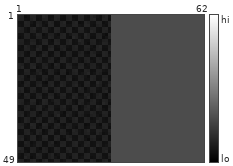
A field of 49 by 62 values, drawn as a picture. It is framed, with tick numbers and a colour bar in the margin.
It is made of 1 by 2 panels. Panel 1,1: very low, checkered, faint in contrast. Panel 1,2: low, flat.
